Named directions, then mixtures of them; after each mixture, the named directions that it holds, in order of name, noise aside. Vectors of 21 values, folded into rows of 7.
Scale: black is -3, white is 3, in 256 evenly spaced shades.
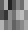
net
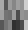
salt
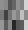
net, salt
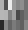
net, salt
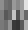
net, salt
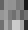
net, salt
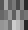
salt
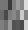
net, salt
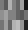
net, salt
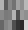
salt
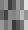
net, salt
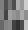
net, salt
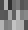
net, salt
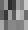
net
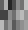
net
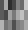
net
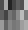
net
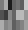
net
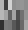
net, salt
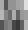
salt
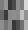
net, salt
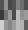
net, salt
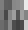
net, salt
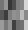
net, salt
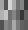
net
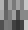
salt
